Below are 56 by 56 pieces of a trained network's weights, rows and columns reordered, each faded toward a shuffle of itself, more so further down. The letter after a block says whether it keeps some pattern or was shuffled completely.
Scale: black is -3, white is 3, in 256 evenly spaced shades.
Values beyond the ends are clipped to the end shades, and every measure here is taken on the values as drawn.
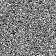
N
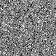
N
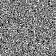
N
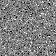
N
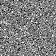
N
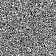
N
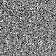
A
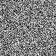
N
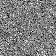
N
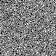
N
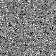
A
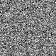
N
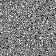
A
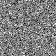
A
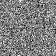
N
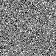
N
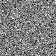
A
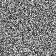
A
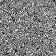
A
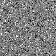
A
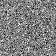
N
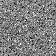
N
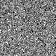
N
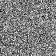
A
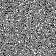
A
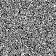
N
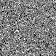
N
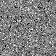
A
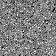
A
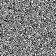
N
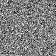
N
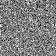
N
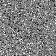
N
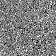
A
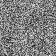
N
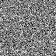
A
